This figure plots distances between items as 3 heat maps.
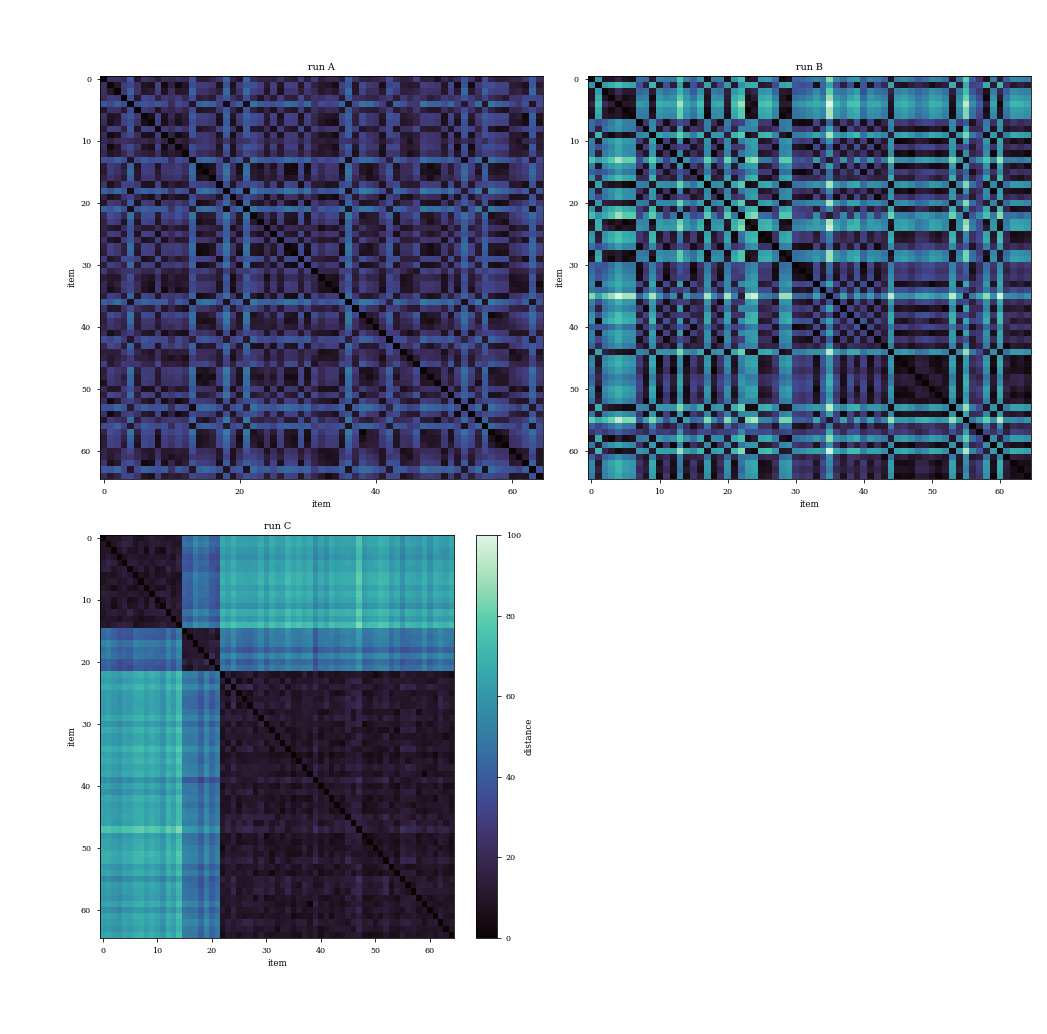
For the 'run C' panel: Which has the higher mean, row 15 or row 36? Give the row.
15
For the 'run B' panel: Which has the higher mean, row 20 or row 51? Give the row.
20
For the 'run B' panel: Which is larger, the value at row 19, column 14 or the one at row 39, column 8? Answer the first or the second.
the first
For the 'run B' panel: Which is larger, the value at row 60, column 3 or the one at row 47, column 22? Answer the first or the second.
the second
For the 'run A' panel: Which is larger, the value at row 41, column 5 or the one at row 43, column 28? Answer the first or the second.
the first
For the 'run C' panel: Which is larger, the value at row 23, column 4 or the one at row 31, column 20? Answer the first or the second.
the first
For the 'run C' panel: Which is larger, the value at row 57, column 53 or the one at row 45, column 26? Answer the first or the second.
the second
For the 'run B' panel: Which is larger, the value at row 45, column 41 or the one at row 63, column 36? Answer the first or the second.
the second
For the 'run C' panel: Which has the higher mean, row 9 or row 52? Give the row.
9
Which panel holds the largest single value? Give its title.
run B
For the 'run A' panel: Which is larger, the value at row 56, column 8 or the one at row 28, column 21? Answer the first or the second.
the second
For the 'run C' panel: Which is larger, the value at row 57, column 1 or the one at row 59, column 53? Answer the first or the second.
the first
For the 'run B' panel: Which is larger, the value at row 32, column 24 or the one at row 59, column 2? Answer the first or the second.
the first
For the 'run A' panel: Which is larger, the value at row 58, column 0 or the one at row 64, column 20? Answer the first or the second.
the second
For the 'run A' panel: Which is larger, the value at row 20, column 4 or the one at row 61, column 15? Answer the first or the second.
the first
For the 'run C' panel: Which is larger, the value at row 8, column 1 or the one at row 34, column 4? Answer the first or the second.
the second
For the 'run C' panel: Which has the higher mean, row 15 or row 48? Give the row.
15
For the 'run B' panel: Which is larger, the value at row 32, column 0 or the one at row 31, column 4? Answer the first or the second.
the second
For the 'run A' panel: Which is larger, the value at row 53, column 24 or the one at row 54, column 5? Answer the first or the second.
the first
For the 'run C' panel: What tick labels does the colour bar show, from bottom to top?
0, 20, 40, 60, 80, 100
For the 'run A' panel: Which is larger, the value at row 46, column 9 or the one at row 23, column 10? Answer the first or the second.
the second
